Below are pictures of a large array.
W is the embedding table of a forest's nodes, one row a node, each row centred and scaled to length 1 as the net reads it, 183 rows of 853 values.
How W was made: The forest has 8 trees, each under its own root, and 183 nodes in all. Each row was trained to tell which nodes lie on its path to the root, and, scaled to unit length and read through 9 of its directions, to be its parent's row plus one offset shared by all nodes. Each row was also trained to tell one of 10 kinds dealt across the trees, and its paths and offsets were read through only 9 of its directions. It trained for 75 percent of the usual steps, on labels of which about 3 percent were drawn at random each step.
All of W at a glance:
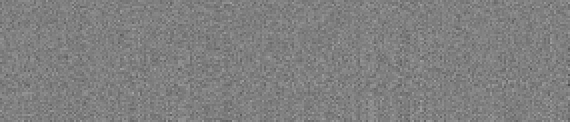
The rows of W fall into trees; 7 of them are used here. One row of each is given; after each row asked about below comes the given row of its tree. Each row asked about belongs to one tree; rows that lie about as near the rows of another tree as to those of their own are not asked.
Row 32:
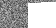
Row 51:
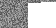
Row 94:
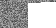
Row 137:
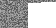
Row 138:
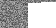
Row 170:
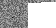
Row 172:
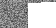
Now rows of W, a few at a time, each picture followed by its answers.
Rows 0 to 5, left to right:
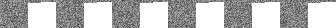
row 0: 172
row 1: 137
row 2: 138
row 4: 137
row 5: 137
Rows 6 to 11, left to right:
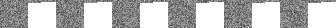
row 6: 138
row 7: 138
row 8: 138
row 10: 94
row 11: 172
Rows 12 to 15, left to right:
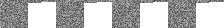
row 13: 32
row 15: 138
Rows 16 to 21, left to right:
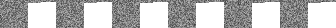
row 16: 137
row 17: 137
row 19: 137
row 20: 32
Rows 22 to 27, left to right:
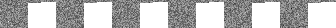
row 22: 94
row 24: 137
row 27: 32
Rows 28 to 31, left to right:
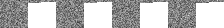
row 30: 172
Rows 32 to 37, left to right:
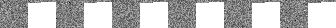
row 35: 137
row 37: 138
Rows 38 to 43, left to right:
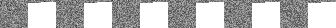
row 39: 94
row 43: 172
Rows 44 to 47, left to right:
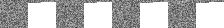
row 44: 32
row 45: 138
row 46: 32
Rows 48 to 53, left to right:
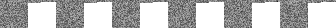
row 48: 137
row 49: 32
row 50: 137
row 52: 172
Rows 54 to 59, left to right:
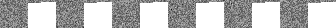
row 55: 94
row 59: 172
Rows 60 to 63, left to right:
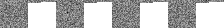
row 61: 32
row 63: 138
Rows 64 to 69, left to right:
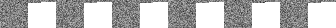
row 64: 138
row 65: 138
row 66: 170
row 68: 170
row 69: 138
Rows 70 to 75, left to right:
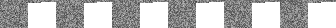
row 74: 138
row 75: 94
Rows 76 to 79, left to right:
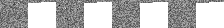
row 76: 138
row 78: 32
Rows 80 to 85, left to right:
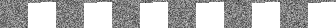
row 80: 137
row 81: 137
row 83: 172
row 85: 32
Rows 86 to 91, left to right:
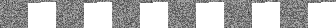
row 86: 32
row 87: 32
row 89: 172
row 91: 172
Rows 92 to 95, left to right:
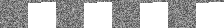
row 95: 137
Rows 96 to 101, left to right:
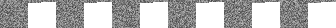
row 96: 138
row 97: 172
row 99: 32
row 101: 138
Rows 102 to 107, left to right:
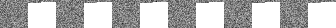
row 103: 32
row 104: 32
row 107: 32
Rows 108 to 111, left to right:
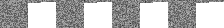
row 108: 138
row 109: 137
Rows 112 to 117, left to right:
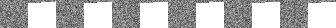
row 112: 138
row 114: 137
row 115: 138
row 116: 137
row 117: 94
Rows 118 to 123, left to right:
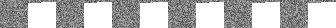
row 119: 51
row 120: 137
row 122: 172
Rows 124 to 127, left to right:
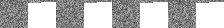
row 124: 137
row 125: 138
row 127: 94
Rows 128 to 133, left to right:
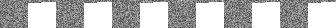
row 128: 51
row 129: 32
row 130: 32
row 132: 137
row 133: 138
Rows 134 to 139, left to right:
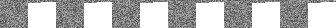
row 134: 137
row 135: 32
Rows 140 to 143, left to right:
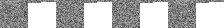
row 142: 51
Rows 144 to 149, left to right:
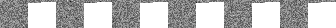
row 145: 170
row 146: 137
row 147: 137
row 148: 32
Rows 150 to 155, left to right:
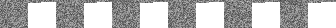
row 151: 138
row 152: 94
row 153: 137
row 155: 94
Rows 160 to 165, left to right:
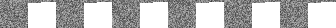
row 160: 172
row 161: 94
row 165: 138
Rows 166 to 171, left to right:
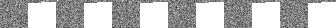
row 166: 138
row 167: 51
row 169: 32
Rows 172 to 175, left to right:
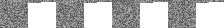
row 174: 94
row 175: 94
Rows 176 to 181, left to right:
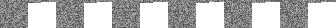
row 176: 32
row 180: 138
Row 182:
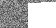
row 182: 138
